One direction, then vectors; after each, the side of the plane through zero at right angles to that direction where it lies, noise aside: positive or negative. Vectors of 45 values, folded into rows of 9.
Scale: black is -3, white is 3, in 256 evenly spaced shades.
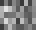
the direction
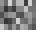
negative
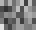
negative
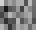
negative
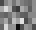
positive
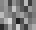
positive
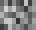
positive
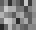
positive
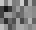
negative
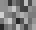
positive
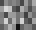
positive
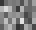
positive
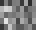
positive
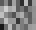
positive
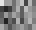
negative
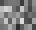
positive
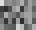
negative
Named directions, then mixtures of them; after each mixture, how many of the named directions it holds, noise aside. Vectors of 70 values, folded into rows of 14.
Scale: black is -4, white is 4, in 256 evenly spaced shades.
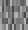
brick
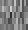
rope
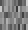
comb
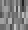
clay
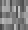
three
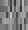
two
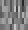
one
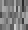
two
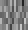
three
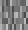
one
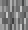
two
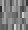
three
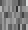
one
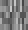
two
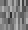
one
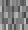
one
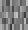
one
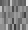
two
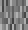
one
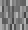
one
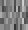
two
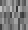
two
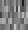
one
